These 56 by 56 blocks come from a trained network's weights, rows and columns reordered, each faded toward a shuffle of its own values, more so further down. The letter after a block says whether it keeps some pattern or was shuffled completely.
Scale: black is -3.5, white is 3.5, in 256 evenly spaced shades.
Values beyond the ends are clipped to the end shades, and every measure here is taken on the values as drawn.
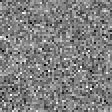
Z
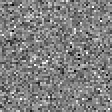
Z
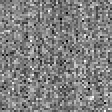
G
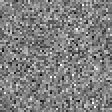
Z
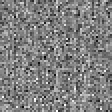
G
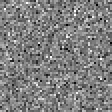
Z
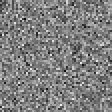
G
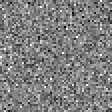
Z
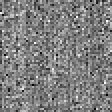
G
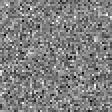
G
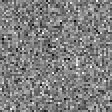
G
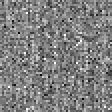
G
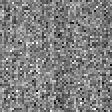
G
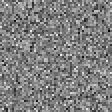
Z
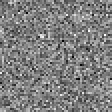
Z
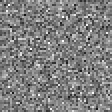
G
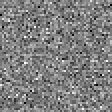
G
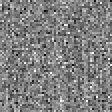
G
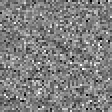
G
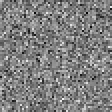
Z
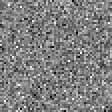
Z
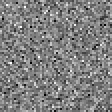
Z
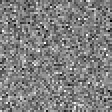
Z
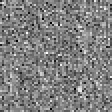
G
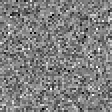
Z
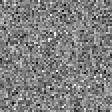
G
